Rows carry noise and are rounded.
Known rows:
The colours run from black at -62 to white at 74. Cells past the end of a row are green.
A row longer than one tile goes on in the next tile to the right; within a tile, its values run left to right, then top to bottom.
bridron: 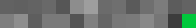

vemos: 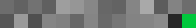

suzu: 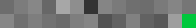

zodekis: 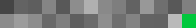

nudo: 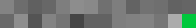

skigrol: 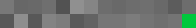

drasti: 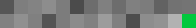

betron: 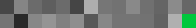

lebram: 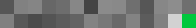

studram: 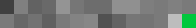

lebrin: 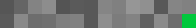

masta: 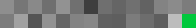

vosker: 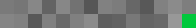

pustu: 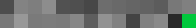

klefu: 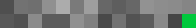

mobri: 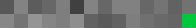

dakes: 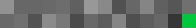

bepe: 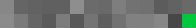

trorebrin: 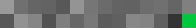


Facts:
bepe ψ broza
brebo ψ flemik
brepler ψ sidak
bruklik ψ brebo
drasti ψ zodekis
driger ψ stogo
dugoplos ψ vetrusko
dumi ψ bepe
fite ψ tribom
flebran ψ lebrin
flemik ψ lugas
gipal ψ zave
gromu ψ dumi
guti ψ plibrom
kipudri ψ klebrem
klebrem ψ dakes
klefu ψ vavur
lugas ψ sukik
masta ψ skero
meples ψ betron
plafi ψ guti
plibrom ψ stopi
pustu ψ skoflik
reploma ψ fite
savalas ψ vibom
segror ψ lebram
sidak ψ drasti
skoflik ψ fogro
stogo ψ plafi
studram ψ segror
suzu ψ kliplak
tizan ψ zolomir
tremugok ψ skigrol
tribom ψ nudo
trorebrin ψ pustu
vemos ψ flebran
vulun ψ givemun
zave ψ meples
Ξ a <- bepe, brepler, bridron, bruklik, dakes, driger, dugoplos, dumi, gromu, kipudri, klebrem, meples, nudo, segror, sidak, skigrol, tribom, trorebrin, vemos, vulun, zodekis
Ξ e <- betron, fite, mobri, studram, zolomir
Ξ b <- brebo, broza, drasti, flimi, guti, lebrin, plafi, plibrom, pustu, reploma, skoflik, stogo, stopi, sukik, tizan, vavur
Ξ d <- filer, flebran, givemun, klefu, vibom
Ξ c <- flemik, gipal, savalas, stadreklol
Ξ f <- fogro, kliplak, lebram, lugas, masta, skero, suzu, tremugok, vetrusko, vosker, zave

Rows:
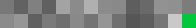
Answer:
vetrusko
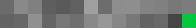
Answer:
flemik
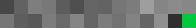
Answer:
flebran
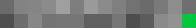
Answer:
vavur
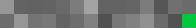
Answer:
driger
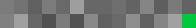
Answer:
segror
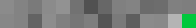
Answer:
reploma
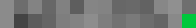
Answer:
zave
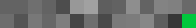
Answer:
meples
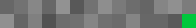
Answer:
lugas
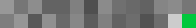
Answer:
skero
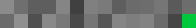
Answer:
klebrem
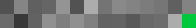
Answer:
fite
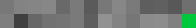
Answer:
broza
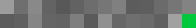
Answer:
fogro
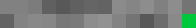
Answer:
stadreklol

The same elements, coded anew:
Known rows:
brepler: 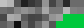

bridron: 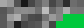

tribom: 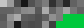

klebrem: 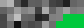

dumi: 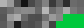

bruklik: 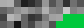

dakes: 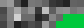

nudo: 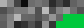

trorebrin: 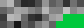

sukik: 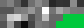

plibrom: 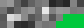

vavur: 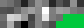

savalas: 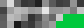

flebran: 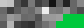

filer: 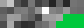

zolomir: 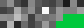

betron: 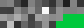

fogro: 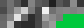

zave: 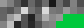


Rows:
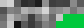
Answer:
gipal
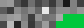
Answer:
mobri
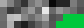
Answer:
lebrin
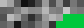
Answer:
dugoplos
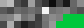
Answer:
givemun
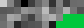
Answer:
segror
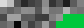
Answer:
vulun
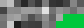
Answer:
stadreklol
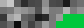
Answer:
kipudri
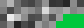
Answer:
tizan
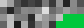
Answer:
studram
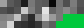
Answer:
lebram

